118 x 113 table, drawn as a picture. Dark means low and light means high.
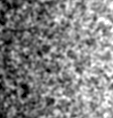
Stripes: none. Grain: blotchy. Slope: up to the right.
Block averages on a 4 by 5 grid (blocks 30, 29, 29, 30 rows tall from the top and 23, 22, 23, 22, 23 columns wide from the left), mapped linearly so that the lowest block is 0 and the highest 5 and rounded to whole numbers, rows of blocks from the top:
01345
01245
02245
01345
